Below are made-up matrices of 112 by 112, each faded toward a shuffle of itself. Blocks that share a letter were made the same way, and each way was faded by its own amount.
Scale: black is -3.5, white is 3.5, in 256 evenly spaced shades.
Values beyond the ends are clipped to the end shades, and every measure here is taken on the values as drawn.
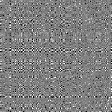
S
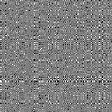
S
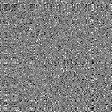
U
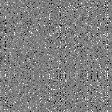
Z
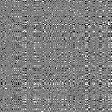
S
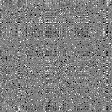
U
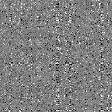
Z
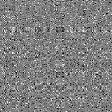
U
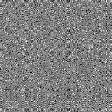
U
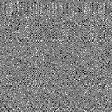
U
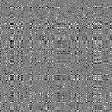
S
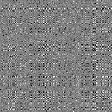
S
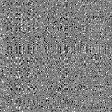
U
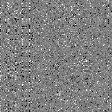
Z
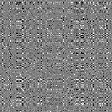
S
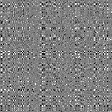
S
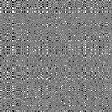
S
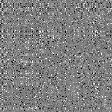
U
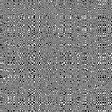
S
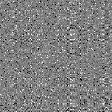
U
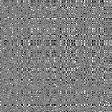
S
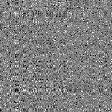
U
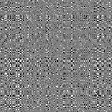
S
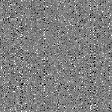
Z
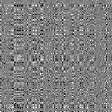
S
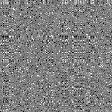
U
